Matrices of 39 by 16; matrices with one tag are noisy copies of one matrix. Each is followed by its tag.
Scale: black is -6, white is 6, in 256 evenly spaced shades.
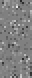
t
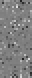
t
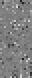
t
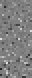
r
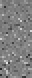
r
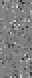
t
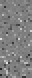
r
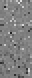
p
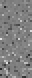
r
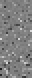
r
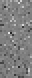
p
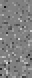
r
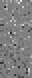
p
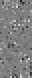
t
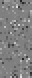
t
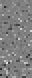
r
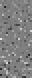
r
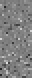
r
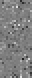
t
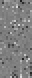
t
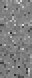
p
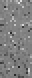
p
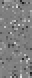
t
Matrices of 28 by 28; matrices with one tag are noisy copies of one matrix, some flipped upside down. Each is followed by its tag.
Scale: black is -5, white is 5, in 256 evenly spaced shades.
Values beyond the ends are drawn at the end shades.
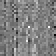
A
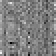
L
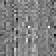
A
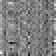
L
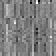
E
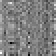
L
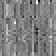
E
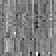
E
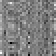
L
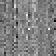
A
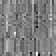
E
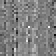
A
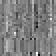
E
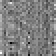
L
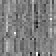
E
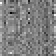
L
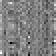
L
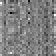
L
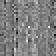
A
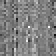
A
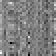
L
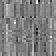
E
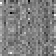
L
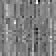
E
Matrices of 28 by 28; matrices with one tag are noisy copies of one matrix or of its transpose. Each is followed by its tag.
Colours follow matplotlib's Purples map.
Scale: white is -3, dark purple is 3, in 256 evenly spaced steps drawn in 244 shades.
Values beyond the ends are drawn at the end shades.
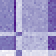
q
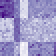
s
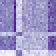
q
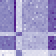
q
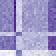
q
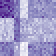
s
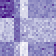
s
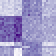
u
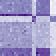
q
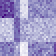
s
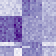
u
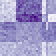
u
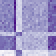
q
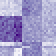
u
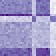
q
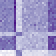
q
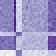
q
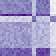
q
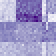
u
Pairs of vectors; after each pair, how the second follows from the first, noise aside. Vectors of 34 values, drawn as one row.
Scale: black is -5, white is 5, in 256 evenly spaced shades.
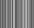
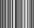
scaled up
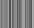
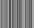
copied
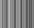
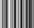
scaled up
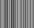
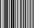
scaled up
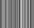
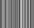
copied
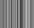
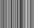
copied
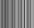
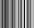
scaled up
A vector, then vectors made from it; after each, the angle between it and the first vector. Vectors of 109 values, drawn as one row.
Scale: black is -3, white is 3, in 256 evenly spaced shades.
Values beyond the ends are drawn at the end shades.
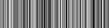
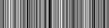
partly aligned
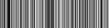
orthogonal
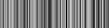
nearly parallel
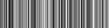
nearly opposite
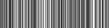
nearly opposite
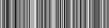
partly aligned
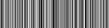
orthogonal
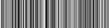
orthogonal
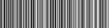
partly opposed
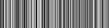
orthogonal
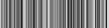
partly opposed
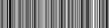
partly opposed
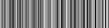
partly opposed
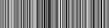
nearly parallel
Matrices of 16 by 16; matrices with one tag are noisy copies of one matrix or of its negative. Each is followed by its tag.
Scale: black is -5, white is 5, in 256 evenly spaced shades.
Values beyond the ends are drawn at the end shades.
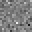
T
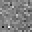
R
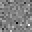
T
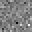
T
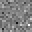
T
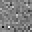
R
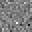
T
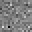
R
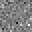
T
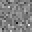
T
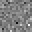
T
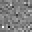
R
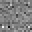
R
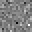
T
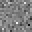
T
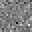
T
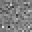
R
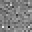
R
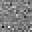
R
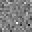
T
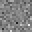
T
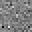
R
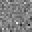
T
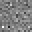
R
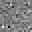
R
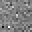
R
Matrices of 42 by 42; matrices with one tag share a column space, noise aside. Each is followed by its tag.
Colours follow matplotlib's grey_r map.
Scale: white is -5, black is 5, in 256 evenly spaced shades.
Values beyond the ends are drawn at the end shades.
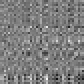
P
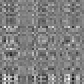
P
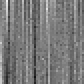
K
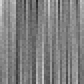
K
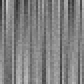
K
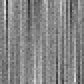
K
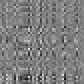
P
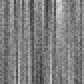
K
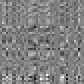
P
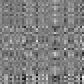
P
